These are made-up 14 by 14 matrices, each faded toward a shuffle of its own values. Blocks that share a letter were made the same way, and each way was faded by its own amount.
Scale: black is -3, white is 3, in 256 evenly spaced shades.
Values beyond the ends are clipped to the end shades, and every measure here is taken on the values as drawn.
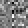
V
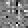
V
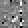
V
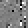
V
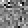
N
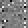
V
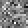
N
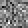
N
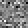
N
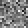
N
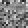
N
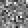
N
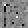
V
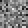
N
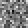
N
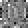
V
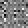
V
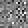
V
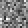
N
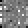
V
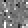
V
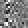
V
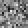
N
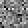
N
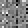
V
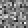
N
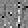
V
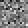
N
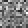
V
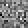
N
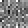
V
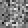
N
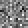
N
